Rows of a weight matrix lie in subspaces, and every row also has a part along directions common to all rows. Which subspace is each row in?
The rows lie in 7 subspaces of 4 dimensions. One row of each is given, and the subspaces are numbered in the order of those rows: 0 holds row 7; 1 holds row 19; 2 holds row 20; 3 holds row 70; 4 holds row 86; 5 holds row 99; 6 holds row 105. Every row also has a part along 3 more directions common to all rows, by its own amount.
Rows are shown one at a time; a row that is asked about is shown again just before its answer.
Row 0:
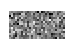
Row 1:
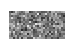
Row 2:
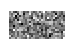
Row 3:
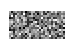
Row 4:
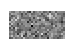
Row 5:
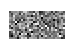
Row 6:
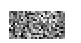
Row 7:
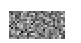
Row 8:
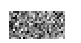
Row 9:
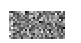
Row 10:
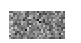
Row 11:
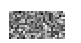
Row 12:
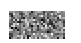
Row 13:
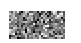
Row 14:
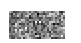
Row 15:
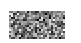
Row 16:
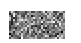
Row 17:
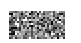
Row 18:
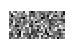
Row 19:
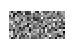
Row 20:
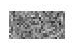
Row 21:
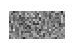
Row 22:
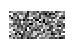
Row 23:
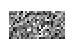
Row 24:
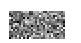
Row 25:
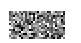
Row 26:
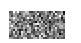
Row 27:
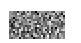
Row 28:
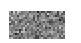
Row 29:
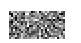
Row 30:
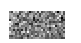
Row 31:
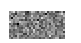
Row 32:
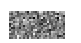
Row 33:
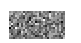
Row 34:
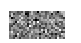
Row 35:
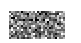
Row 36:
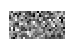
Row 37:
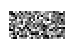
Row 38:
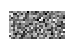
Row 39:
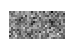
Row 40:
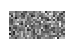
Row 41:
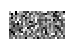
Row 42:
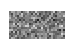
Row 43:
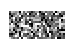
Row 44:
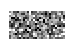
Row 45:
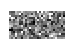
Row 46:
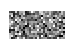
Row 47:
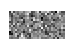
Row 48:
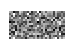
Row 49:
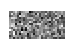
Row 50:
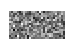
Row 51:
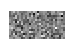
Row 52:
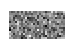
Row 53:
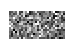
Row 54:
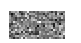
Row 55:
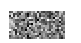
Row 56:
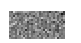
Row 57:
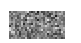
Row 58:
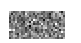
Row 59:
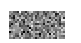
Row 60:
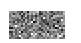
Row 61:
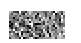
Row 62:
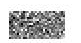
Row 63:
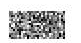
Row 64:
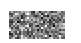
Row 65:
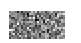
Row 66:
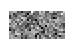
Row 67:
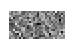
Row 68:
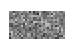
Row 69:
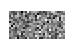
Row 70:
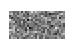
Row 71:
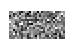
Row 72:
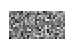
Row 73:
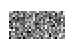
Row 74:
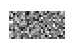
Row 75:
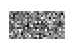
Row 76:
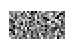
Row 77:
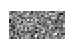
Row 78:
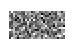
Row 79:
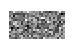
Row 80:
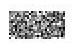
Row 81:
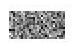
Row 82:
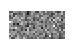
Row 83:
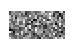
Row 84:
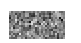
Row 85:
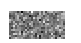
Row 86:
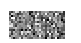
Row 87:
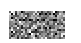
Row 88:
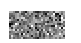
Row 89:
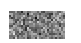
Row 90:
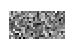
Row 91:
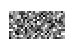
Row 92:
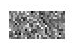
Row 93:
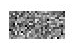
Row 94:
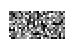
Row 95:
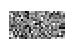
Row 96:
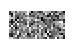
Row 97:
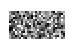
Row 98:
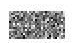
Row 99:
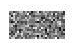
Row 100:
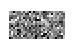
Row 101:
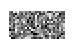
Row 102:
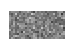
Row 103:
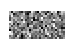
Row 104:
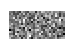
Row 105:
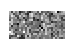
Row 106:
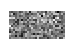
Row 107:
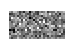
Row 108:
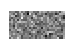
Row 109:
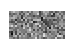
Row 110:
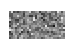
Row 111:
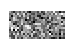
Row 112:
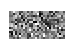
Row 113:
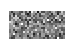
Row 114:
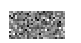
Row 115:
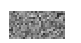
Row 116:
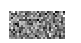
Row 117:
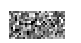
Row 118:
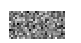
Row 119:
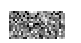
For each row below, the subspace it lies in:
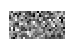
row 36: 2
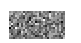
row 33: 0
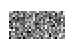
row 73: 4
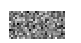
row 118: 4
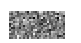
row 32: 1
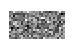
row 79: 5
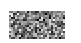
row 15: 3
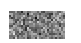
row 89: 4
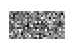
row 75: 5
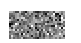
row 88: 6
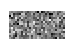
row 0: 2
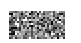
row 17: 1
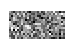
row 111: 5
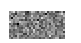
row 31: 4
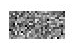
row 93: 4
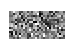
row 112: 0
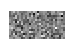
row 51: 0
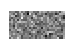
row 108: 1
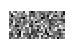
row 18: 0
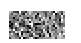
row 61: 6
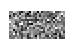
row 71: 3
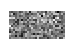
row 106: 1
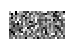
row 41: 4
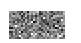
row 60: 0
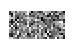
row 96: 0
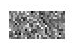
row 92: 3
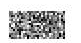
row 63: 1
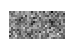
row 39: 2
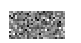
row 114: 5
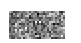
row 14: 5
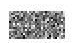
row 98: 4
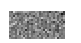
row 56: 5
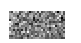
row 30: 6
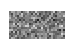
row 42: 4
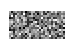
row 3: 1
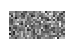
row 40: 2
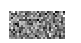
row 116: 4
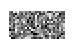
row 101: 5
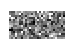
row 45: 2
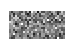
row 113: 3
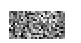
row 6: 1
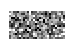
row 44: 3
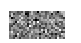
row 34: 2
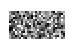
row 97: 0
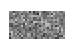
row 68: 0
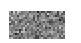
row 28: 6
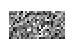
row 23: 1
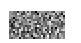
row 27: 3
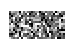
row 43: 6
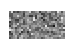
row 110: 6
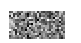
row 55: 5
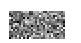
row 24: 1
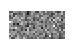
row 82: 4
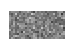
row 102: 5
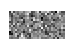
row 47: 6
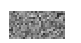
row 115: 2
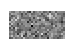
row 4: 0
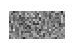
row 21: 2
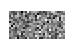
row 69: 1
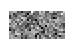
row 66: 3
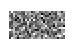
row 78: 3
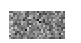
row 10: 3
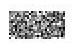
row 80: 5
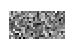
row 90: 6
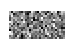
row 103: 6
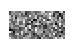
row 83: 2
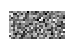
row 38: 3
